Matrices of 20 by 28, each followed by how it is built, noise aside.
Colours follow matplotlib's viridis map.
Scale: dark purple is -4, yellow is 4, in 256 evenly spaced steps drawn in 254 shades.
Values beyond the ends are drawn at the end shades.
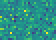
noise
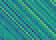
Toeplitz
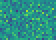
noise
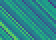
Toeplitz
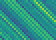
Toeplitz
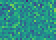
noise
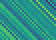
Toeplitz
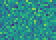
noise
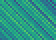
Toeplitz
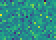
noise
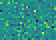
noise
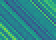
Toeplitz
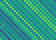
Toeplitz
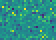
noise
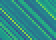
Toeplitz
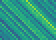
Toeplitz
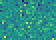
noise
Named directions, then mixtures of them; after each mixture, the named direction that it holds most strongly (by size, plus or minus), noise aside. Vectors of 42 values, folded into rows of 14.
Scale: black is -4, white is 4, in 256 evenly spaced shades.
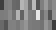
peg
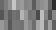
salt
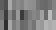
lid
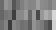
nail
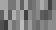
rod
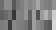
nail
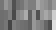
nail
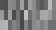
rod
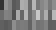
peg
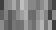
salt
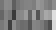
nail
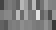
peg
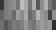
peg
